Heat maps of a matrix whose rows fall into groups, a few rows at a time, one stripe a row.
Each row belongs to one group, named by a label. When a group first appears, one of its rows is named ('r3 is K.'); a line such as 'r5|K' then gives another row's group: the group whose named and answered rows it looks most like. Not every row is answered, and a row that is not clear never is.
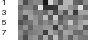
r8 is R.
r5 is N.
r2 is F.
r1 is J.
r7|J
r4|R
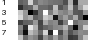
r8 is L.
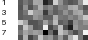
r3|F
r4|N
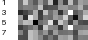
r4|L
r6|N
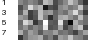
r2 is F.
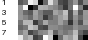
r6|F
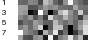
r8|J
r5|N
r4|J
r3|F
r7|L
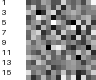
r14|F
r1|N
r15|L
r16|R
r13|L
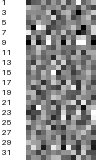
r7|L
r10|F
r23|N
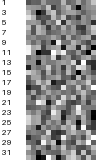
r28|N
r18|N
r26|R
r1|N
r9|J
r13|R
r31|R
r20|R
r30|L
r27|F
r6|L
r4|L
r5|J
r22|N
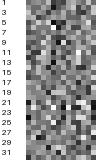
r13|J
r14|L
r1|F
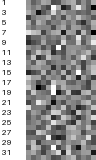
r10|J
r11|F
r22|L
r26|F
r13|L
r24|N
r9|N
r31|J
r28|F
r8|N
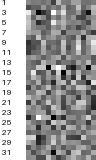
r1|J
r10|N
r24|F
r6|L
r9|N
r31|J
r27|N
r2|N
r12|J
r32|F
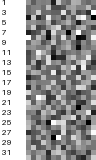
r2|F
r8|L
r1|J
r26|L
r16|N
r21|L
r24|R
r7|N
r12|F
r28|J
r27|N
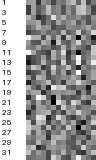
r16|L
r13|N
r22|R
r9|J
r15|N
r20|F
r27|L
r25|L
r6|F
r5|J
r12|N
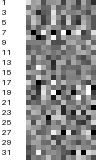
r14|F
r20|J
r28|F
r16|F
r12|L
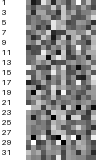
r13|F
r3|R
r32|J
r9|J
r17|N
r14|L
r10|N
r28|R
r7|F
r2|R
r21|F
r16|L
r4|N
